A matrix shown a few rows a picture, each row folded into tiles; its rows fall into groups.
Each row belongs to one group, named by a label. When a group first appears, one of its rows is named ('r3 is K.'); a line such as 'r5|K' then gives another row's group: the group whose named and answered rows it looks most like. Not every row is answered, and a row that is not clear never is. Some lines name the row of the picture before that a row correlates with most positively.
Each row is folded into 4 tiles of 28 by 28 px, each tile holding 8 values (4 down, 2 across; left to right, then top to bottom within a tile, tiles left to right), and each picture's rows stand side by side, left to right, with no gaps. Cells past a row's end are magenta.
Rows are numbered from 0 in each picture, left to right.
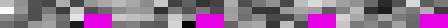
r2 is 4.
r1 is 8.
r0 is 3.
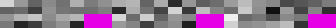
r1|8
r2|8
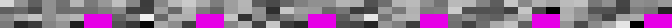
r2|8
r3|3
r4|3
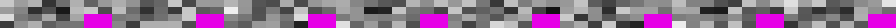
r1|3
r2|3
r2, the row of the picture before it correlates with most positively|4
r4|3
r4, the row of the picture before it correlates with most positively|4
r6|4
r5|8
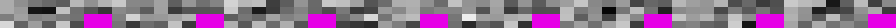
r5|8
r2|4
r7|4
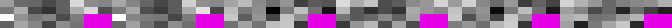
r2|8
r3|4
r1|4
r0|4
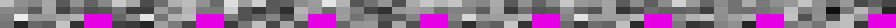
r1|3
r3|4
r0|3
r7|8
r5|3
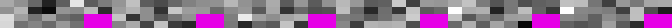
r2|3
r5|3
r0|4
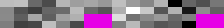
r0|3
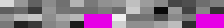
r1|8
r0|3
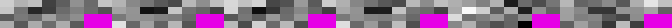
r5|4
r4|8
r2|4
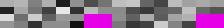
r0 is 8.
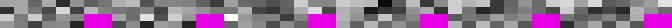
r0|8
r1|8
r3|4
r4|4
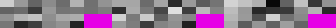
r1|8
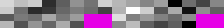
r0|4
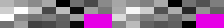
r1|8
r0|8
